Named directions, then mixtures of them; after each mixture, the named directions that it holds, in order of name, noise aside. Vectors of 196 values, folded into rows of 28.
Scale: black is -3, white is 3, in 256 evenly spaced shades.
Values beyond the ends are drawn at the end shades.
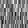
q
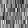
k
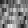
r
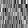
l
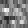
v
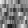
r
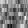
r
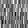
q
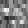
v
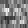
q, v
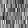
k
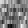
r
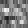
v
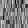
k, l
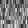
k, r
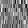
l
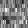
k, v
